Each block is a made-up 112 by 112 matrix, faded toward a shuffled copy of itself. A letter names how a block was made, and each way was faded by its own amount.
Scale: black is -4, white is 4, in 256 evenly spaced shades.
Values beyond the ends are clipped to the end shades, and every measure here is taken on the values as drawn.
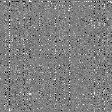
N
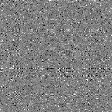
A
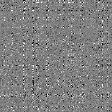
N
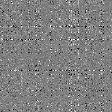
N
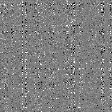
N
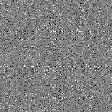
A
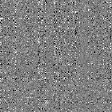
N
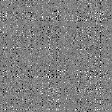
N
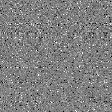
A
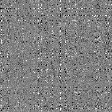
N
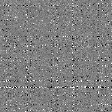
N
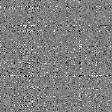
N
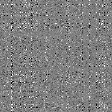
N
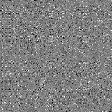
A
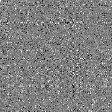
A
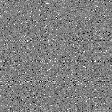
A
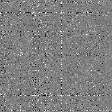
N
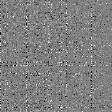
N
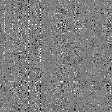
N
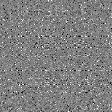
A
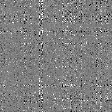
N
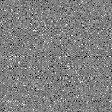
A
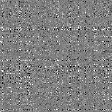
N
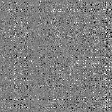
N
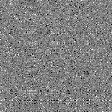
A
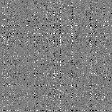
N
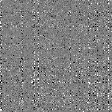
N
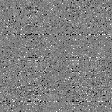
A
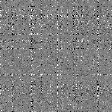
N
